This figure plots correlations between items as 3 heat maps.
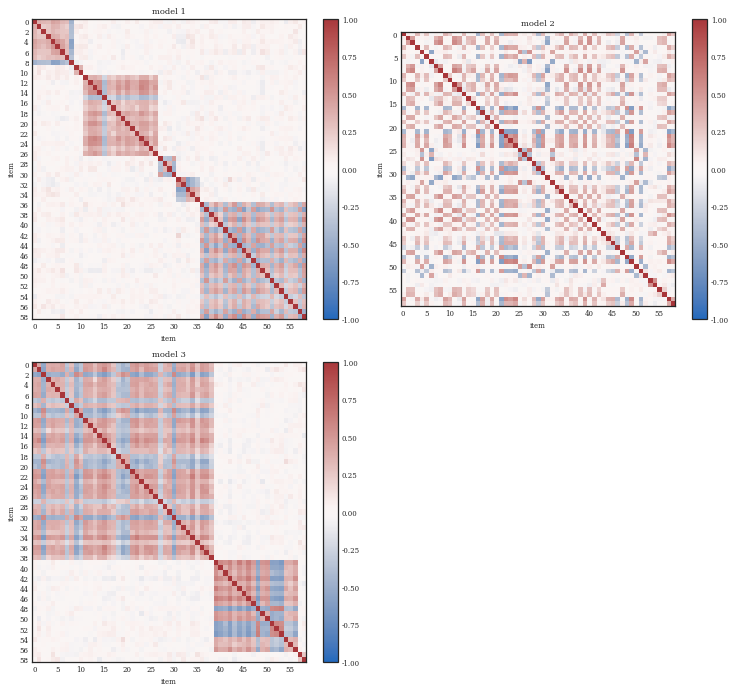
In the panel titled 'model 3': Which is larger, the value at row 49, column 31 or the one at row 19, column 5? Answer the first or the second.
the first
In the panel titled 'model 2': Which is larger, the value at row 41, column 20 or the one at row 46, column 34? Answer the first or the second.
the first
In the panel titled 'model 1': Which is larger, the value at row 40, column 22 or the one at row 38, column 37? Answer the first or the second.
the first
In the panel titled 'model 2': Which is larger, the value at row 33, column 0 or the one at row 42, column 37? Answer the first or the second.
the first
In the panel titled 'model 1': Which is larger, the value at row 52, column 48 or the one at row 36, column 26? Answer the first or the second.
the first
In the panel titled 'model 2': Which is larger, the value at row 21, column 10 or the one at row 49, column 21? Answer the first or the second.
the first
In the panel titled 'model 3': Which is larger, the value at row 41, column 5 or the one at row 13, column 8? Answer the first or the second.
the second
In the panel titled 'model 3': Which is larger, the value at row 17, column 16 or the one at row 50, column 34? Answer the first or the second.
the first
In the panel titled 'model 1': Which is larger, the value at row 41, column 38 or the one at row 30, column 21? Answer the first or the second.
the second
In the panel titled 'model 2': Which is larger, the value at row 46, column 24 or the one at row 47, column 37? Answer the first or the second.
the second
